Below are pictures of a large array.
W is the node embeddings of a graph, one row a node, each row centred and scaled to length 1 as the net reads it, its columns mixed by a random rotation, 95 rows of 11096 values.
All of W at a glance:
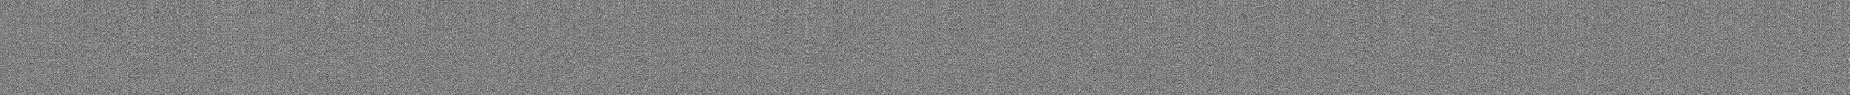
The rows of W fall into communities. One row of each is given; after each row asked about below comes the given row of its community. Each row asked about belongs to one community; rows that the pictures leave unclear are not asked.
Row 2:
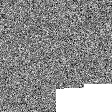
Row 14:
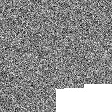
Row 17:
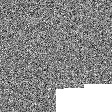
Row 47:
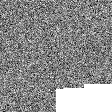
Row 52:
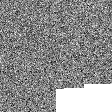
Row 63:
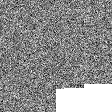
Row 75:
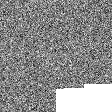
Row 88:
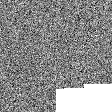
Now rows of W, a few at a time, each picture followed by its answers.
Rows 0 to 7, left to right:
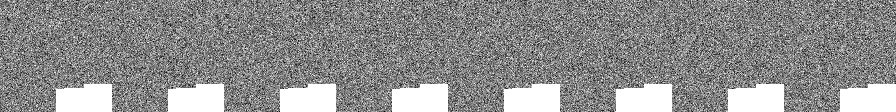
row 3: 2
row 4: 17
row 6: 47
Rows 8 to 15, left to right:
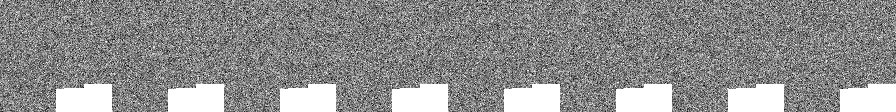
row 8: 63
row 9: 75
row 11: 52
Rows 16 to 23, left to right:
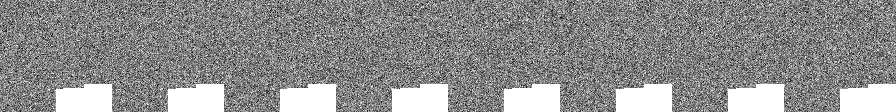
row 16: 47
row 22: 17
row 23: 14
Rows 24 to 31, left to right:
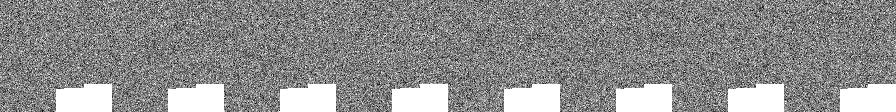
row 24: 88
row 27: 88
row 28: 14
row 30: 52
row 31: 14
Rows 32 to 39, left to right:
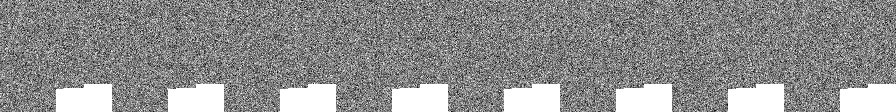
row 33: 17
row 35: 14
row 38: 88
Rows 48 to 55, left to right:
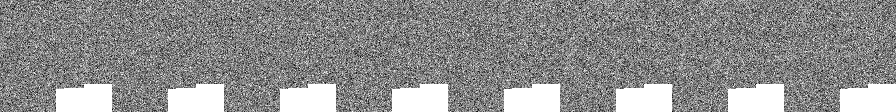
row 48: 63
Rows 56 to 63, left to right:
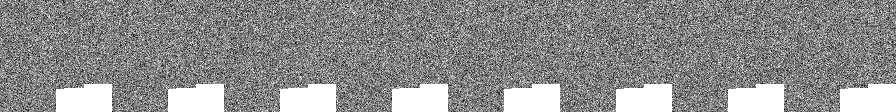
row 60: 88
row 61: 2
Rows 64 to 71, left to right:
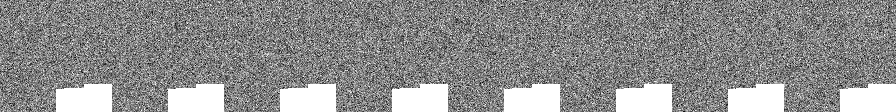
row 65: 17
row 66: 75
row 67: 47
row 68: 14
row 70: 88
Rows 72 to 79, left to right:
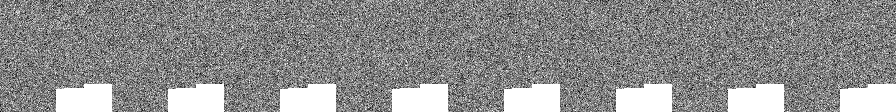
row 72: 63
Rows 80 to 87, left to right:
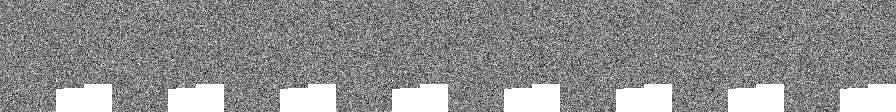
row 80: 47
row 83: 47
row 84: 52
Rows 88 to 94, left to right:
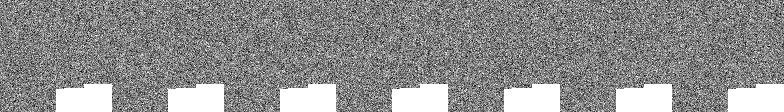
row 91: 52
